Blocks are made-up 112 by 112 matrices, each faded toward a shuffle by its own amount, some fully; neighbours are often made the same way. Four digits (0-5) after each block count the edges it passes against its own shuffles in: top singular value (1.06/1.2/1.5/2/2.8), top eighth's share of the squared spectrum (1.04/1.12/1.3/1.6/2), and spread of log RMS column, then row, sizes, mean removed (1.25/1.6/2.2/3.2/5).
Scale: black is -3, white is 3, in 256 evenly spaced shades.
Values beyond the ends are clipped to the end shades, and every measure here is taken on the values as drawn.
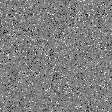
1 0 0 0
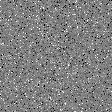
0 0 0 0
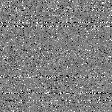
2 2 1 3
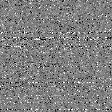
2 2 1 3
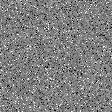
0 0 0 0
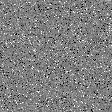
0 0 0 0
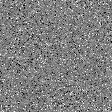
0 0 0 0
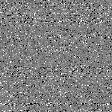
1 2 1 3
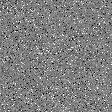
0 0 0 0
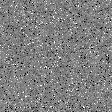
1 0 0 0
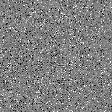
3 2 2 0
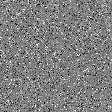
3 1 0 0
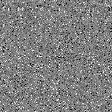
3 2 1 0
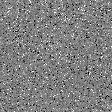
2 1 1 0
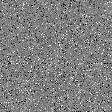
2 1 0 1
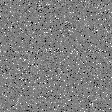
2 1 0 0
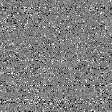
4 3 1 3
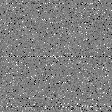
4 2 0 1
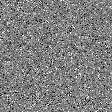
3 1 0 0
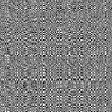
5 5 4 4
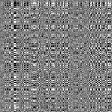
5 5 4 4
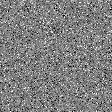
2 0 0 0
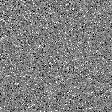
3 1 0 0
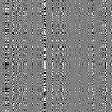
5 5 5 4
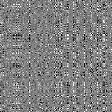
5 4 4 3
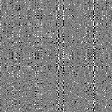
5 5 3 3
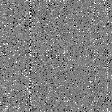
4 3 2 1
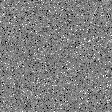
0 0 0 0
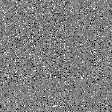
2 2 2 2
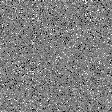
1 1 1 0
